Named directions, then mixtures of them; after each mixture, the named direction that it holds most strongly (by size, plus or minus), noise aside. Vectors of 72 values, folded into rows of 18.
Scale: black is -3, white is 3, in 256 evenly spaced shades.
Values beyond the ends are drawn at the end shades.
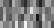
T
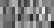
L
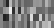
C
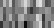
T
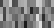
T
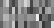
L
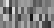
C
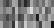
L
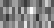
T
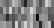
T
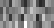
T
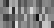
C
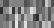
C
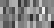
L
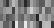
T
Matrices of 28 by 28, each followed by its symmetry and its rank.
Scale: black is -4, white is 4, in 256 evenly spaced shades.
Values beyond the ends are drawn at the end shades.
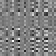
neither, rank two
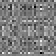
neither, rank three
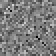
symmetric, full rank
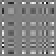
symmetric, rank one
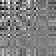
antisymmetric, rank two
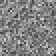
symmetric, full rank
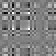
symmetric, rank two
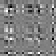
antisymmetric, rank two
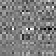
neither, rank three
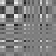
symmetric, rank one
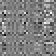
neither, rank three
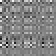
neither, rank two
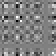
symmetric, rank two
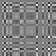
symmetric, rank one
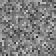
symmetric, full rank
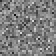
symmetric, full rank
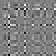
antisymmetric, rank two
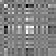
symmetric, rank two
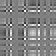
symmetric, rank one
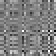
neither, rank two
